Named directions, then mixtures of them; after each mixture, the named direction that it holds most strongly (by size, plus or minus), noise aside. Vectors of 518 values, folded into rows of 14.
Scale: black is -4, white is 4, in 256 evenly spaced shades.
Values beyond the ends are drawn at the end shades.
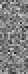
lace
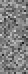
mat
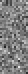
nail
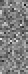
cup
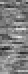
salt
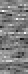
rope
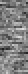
salt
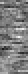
salt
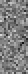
mat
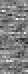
rope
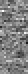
rope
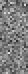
cup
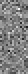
lace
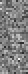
nail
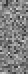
nail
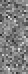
mat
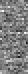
rope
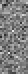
lace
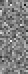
cup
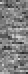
salt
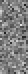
cup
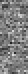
lace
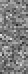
mat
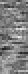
salt
